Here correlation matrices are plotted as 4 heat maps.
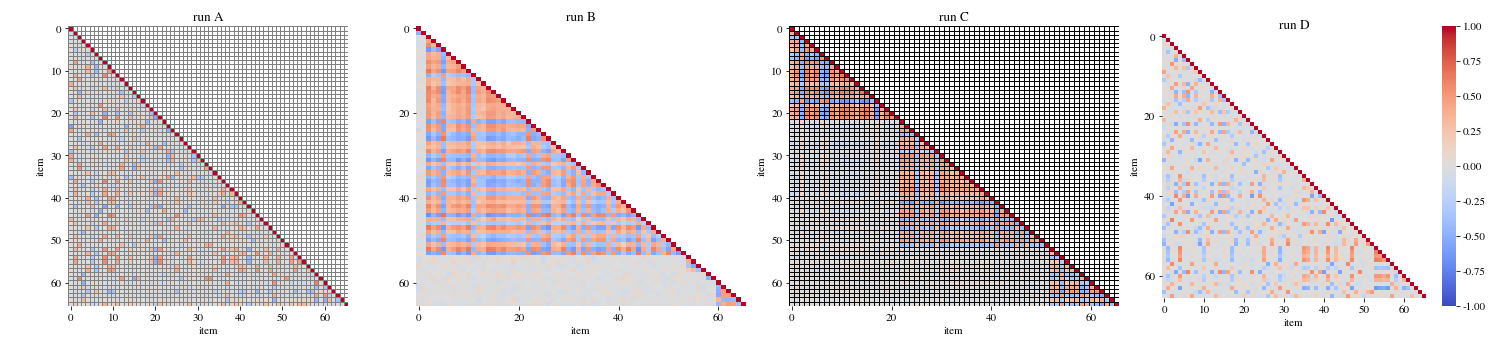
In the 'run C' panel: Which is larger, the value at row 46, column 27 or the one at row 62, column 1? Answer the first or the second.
the first
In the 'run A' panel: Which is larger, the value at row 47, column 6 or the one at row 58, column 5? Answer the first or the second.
the second
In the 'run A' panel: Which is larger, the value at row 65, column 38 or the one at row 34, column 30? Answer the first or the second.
the first
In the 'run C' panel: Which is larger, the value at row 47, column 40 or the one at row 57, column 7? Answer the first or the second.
the second
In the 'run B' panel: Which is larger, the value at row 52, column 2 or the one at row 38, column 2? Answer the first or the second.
the first
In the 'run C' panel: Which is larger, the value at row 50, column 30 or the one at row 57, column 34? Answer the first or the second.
the first
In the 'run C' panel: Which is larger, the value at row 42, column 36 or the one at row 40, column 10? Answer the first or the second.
the first
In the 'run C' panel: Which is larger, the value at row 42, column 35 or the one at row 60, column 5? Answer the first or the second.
the first
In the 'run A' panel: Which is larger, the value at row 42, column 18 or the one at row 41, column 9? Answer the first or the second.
the second
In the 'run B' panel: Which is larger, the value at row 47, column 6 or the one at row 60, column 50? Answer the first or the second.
the first
